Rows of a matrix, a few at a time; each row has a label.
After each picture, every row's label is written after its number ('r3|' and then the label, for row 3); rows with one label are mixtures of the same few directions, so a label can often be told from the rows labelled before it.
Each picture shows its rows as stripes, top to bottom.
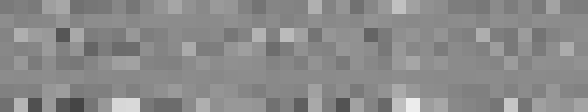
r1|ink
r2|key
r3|key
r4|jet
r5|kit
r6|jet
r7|ink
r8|kit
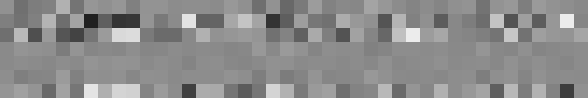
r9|key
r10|jet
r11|kit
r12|key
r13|jet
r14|key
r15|jet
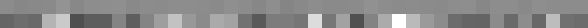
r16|key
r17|ink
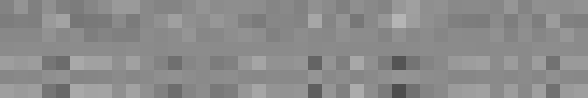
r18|kit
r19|ink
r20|jet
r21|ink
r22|ink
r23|ink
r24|ink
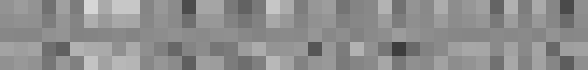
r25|jet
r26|jet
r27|ink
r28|ink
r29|jet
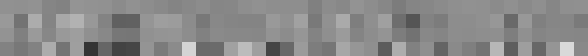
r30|ink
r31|kit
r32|kit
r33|jet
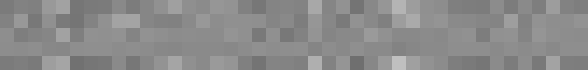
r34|ink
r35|kit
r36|key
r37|ink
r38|ink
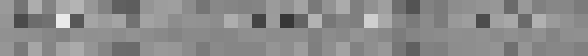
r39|kit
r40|key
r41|ink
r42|kit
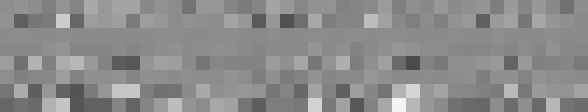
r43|jet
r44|key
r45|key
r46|ink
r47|kit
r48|key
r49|kit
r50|ink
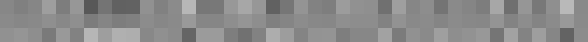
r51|jet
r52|jet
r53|jet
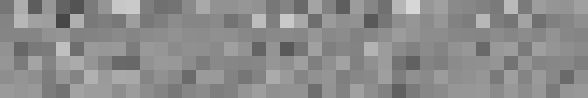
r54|kit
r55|key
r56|ink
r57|key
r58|kit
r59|jet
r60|ink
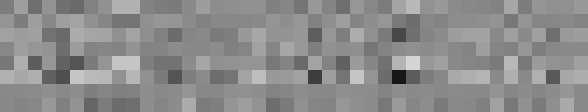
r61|kit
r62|kit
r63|ink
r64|key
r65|kit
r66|ink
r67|jet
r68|jet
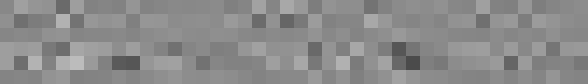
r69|key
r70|key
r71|ink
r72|ink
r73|kit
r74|ink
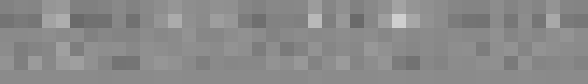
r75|ink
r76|ink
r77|jet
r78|key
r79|kit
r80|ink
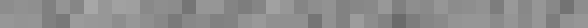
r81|jet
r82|ink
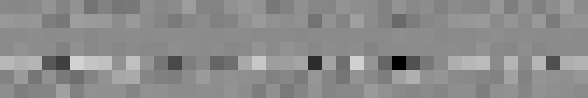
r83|jet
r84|ink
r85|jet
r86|key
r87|ink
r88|kit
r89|key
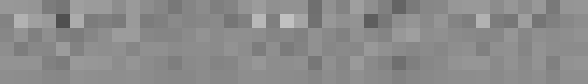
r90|ink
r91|key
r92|kit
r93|key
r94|ink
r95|ink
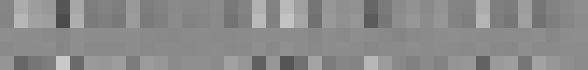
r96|key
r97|key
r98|ink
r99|key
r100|key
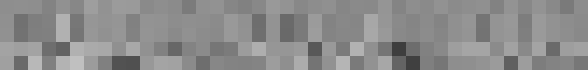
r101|jet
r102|key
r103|key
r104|ink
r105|kit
